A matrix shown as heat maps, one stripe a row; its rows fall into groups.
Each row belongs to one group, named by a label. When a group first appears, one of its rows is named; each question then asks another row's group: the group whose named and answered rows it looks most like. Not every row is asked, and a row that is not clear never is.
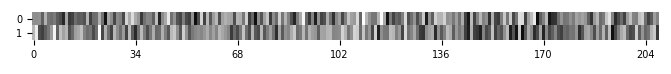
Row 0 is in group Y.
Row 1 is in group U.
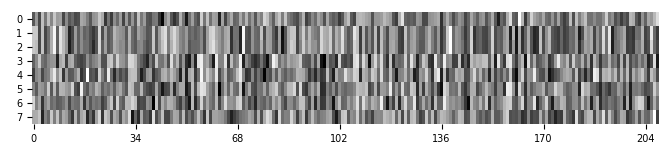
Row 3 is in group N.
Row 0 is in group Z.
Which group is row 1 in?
U
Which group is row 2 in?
U
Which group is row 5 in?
N
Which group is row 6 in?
Y
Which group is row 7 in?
U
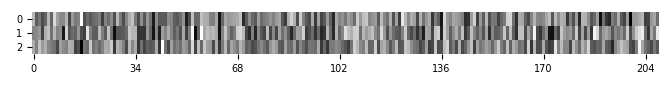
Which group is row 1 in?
Y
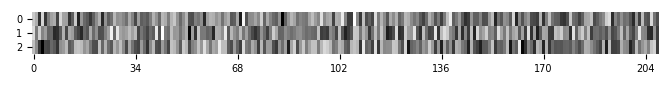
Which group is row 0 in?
U
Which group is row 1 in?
N
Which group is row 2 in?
U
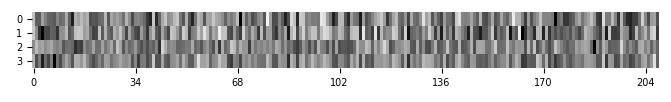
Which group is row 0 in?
U
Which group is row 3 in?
U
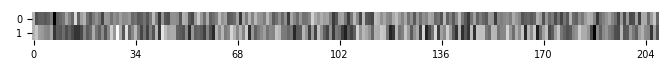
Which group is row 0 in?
U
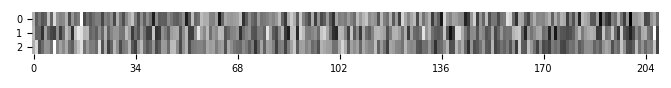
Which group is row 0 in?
Y
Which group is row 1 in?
U
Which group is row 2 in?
U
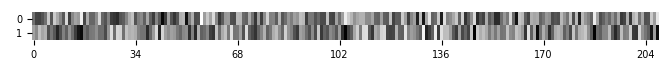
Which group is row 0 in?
Y
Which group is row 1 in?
N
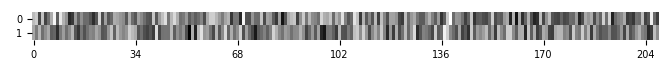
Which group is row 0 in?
U
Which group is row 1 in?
N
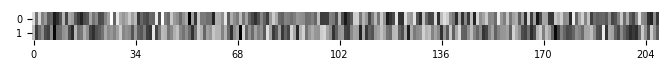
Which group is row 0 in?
N
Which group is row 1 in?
U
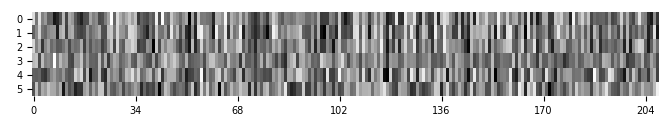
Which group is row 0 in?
N
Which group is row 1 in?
N
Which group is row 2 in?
Y
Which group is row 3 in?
U
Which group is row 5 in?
Z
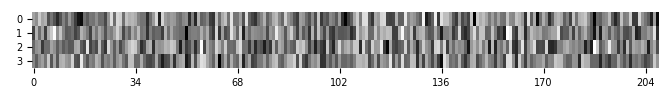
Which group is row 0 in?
N
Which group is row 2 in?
Y
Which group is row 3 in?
N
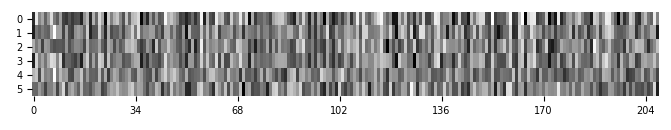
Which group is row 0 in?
Z
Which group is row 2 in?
Y
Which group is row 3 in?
Z
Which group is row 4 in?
U
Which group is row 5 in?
N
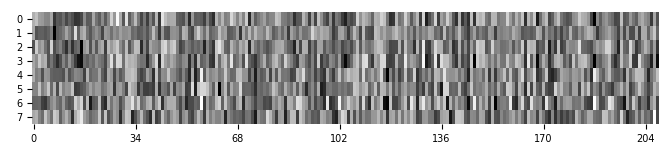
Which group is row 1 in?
U
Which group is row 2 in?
Z
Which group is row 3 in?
N
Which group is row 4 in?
Y
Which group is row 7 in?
U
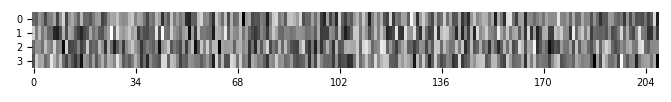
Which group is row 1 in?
N
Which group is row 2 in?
Y
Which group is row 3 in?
Z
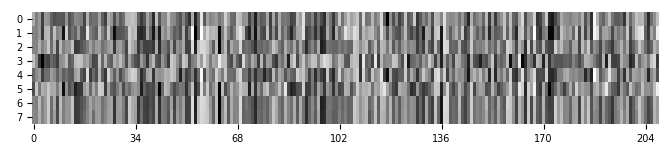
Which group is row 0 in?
Y
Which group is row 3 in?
U
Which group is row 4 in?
Y
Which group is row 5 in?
Z
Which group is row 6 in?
N
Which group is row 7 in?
N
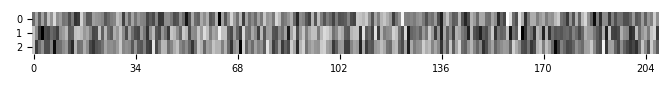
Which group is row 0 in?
Z
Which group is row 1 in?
U
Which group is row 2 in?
U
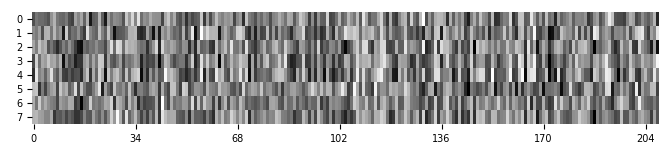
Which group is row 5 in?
U
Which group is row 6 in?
N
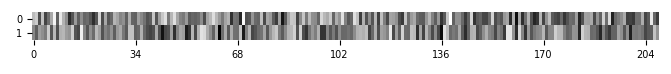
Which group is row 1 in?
N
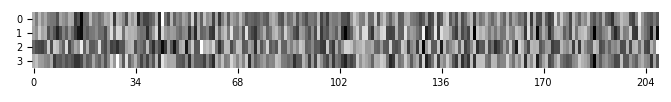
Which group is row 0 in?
N
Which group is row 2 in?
Y
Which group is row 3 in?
Z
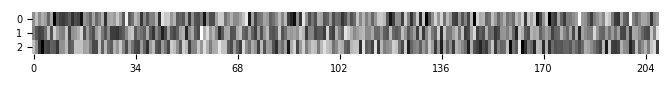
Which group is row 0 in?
Z
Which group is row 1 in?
Y
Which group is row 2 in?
U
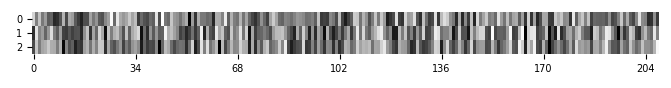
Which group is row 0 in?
N
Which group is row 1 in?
Z
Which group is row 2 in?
Z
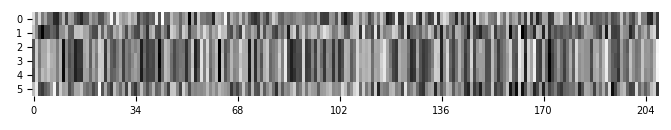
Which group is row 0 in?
N
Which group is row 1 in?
U
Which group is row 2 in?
Z
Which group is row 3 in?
Z
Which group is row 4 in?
Z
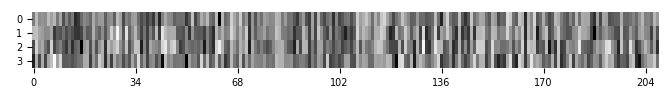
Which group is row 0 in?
Z
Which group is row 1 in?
Z
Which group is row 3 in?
Z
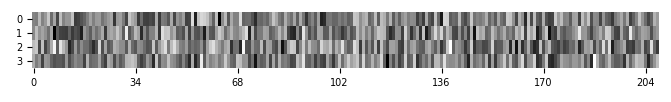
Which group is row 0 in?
N
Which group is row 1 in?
Z
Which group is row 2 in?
U
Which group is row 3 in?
Y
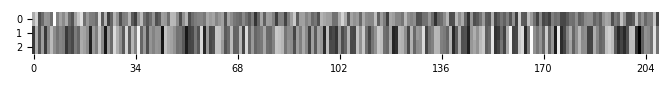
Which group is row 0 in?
U
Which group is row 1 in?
Z
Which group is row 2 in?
Z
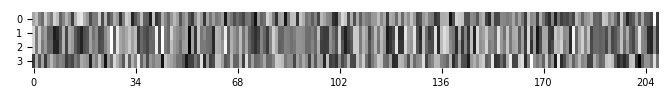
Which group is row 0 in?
U
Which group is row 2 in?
N
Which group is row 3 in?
Z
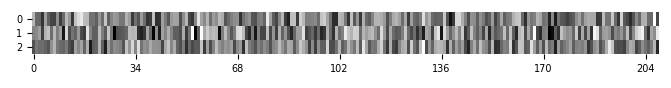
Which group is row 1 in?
Y
